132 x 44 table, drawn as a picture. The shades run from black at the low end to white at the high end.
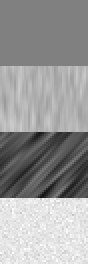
It is made of 4 by 1 panels. Panel 1,1: middling, flat. Panel 2,1: high, streaked downward, faint in contrast. Panel 3,1: low, slanting up to the right. Panel 4,1: very high, fine-grained, faint in contrast.
